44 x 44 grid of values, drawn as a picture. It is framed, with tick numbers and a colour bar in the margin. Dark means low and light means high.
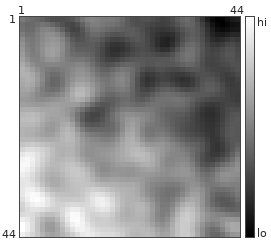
Grain: blotchy. Mirror symmetry: none. Ninth with the highest average: bottom left. Slope: up to the bottom left. Odd rows or columns: none.
